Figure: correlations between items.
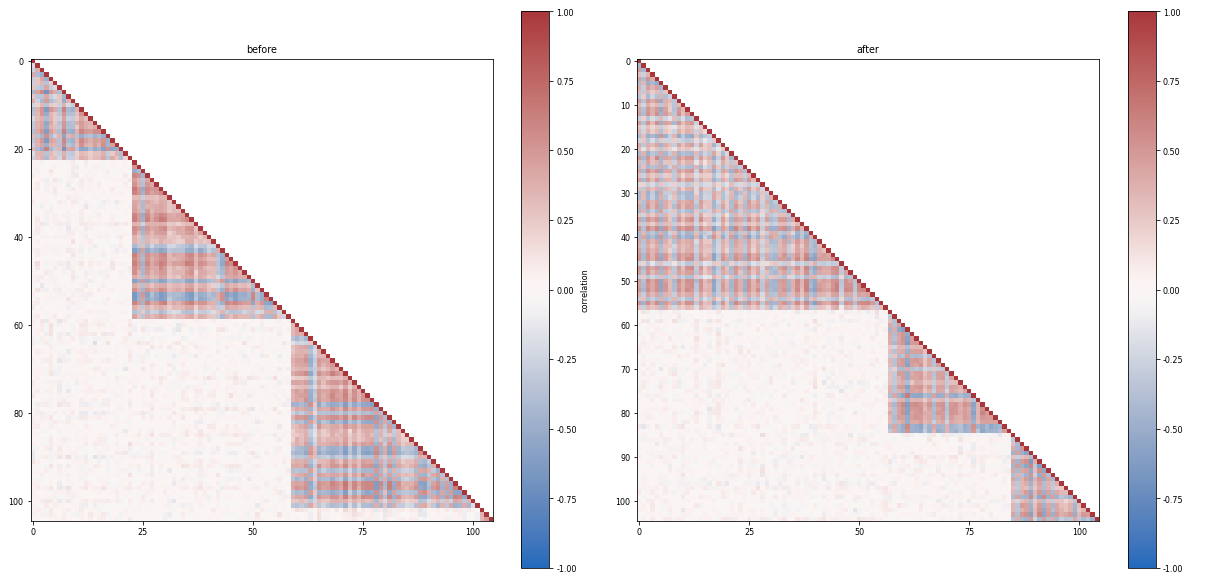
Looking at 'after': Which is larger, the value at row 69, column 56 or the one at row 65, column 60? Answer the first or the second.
the second
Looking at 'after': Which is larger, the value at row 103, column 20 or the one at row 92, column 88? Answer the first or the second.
the first
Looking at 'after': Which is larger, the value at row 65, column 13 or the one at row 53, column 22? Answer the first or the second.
the second
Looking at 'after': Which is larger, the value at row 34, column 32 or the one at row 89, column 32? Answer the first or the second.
the second
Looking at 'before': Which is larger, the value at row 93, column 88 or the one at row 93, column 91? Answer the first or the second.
the first
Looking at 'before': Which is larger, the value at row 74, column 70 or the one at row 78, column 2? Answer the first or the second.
the first
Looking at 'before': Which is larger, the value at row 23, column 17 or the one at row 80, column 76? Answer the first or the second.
the first
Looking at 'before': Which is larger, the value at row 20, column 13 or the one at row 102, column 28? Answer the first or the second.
the second
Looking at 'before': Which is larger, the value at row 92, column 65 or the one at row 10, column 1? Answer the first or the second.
the first
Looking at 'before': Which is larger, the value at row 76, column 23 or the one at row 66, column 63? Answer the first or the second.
the first
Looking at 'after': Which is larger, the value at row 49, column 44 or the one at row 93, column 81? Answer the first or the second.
the second
